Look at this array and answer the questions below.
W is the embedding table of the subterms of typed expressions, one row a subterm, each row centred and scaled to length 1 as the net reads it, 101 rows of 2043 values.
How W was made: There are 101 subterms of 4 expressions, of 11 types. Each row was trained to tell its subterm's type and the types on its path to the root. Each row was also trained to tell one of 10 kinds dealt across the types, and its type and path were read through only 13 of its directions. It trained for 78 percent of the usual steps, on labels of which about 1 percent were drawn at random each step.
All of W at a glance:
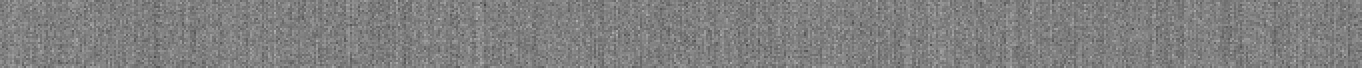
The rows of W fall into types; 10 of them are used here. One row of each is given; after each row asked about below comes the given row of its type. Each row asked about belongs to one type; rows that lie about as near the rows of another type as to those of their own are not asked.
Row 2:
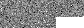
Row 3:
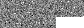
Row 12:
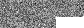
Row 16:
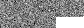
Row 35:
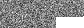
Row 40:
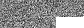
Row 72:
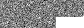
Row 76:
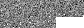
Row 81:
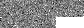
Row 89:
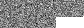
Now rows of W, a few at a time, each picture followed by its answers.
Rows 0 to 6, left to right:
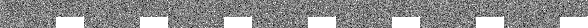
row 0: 12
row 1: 16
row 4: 81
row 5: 72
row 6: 76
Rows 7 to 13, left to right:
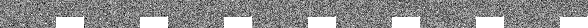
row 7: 89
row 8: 81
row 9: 76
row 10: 12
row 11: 81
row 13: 89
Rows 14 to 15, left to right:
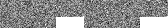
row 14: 72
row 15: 12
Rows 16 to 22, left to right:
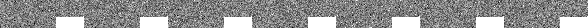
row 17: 16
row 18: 89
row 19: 72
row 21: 81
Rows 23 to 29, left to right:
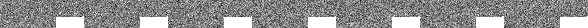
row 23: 89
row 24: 2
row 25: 76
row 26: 81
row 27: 72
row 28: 12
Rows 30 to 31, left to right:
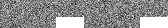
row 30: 76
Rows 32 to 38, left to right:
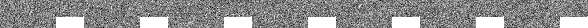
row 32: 12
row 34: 40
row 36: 35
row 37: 76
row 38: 35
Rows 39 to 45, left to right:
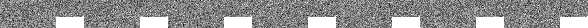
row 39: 16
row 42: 2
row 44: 12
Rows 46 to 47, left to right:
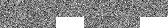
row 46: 72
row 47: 89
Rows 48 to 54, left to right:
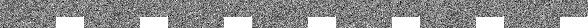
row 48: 35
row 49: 89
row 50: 76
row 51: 16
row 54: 89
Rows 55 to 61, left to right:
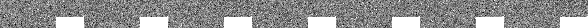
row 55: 16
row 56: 40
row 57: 81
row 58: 40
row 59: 81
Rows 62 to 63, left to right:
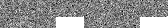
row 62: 40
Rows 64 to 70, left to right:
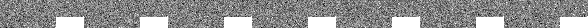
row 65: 76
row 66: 89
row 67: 16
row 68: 40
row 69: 12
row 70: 40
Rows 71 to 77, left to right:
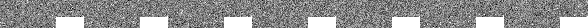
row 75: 89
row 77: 2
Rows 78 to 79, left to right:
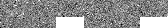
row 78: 72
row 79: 89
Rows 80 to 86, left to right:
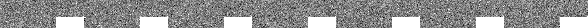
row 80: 12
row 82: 2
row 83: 35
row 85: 3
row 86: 76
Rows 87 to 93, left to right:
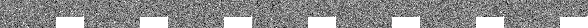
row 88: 72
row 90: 35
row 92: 35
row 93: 12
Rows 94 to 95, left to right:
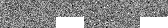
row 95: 35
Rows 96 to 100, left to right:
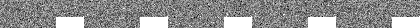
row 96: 12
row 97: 76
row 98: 72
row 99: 76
